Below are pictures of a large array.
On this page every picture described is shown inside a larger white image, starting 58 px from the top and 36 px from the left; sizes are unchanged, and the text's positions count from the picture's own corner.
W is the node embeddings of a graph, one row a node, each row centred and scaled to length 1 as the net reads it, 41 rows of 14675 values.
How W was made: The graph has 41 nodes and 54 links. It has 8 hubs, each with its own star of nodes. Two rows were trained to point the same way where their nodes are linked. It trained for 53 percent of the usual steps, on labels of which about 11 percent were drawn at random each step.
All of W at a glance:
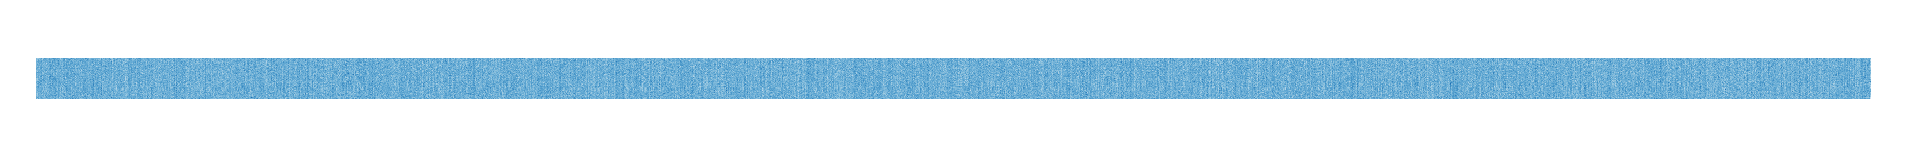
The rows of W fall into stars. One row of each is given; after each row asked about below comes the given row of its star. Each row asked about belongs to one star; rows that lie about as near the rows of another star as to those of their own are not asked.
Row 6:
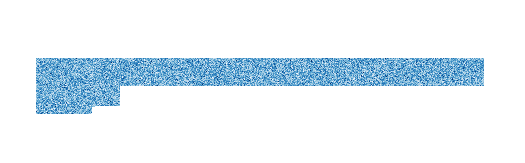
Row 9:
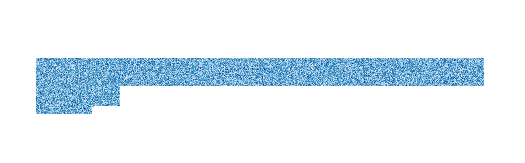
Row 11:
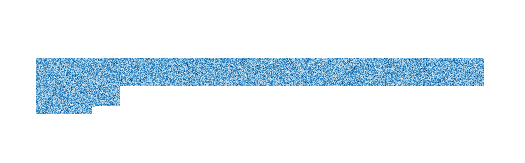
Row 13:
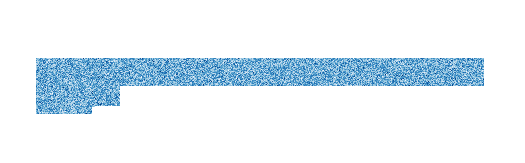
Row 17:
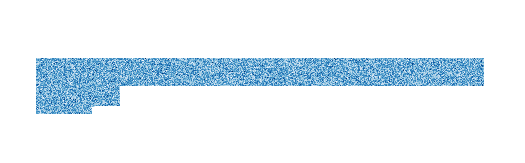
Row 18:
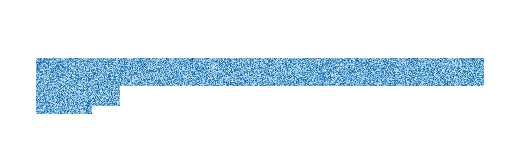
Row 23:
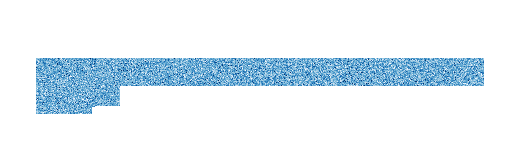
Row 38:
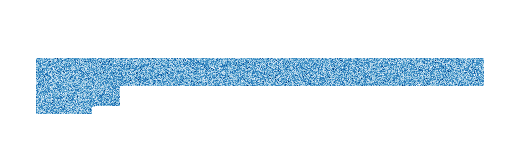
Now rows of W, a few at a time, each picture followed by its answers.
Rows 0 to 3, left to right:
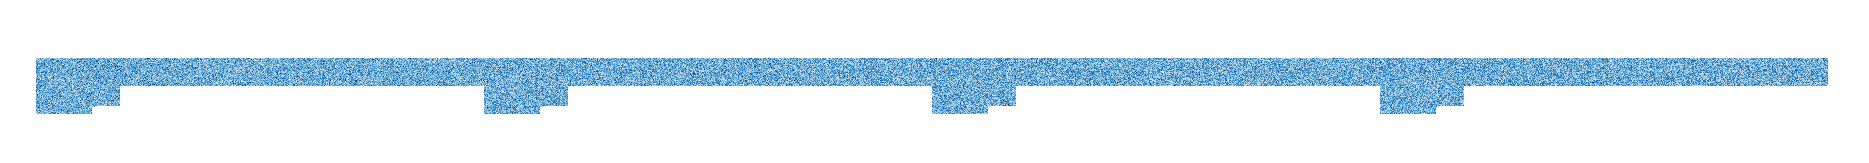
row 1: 11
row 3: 23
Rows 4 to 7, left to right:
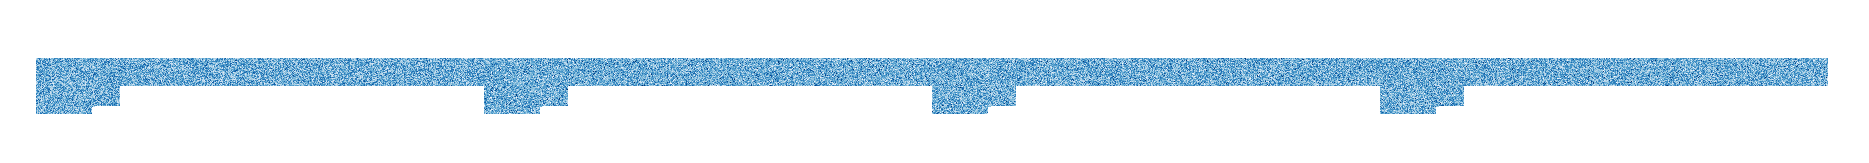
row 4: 38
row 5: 23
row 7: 11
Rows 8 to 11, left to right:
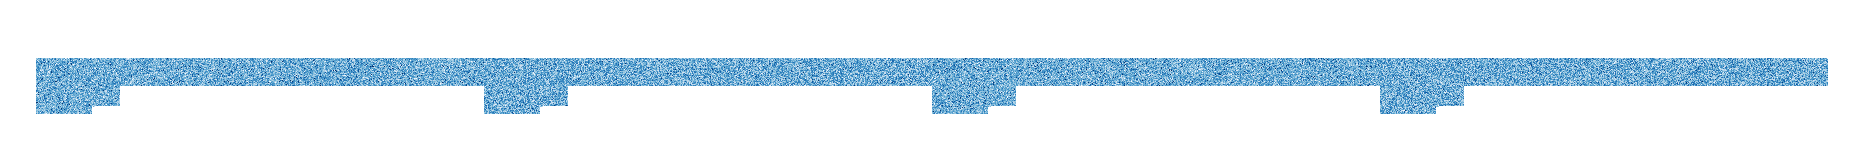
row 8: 18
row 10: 18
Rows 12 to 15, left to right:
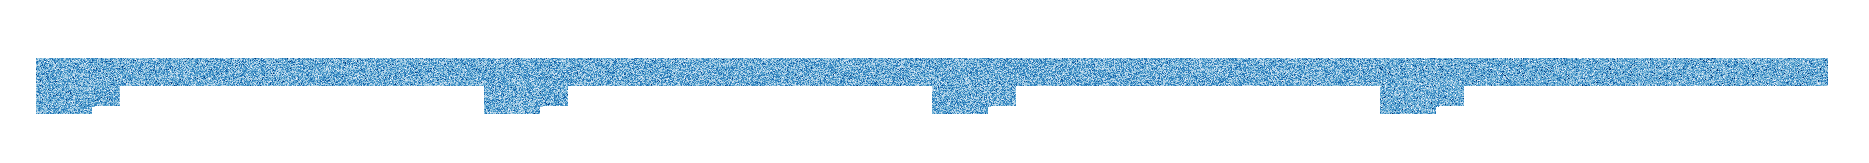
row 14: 23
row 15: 23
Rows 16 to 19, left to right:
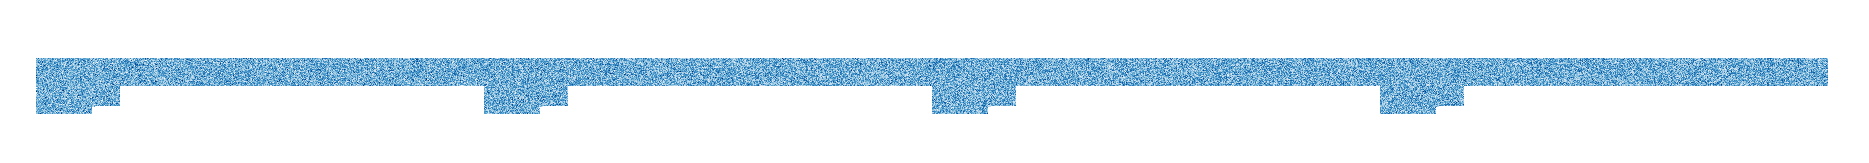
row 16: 13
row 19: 38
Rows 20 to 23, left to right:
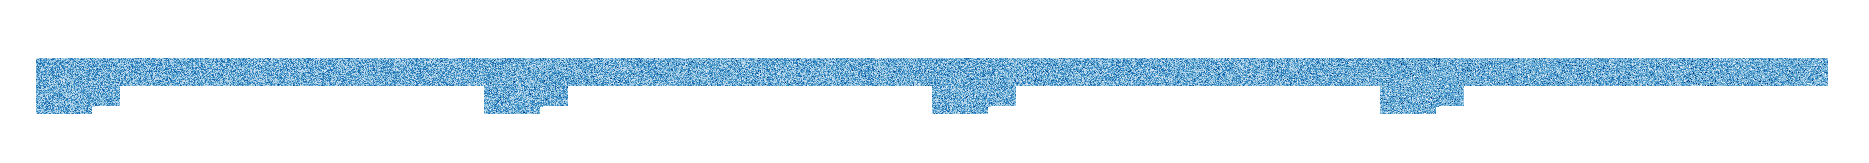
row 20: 11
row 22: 11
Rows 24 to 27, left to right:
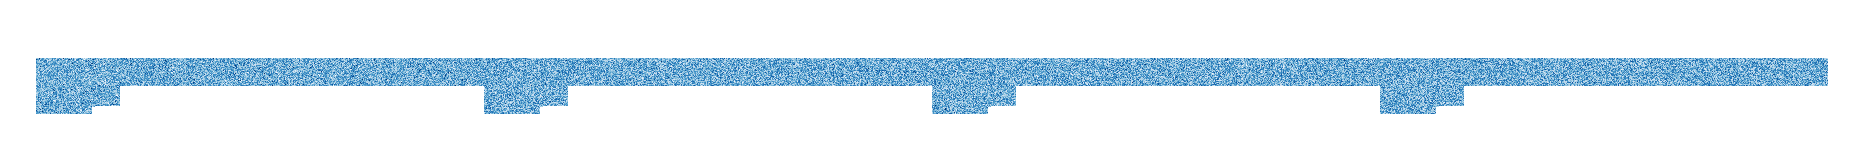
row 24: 17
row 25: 9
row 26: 9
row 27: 17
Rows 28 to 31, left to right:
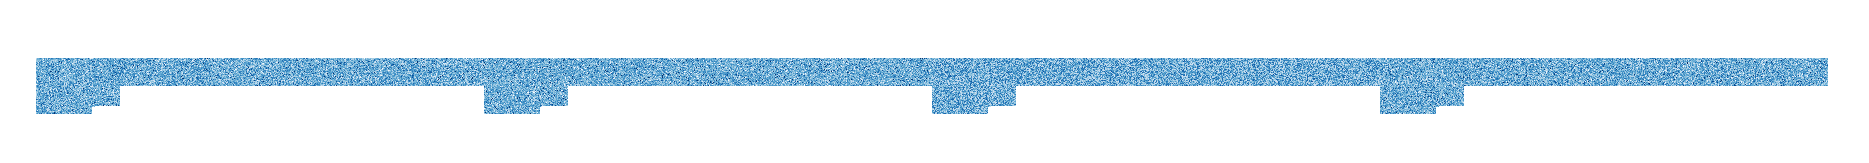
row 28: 9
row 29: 6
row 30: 6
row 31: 6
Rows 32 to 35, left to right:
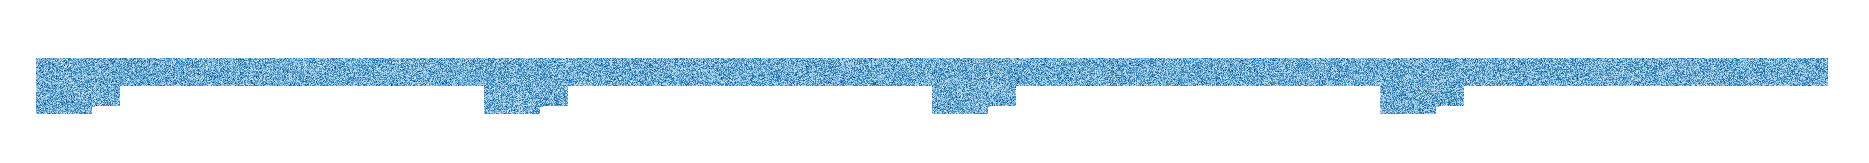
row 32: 6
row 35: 11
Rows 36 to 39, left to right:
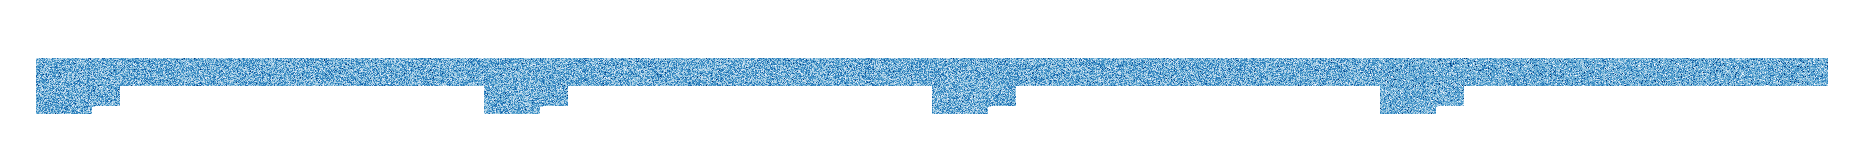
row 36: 17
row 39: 23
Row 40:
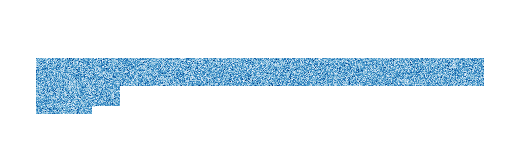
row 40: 13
